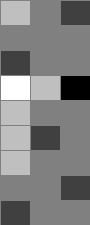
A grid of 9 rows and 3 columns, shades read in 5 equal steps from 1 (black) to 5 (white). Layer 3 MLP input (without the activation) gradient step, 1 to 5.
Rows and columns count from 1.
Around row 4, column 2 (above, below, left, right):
3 3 5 1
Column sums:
31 27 23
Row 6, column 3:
3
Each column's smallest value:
2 2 1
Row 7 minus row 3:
2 0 0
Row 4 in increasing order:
1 4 5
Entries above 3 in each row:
1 0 0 2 1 1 1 0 0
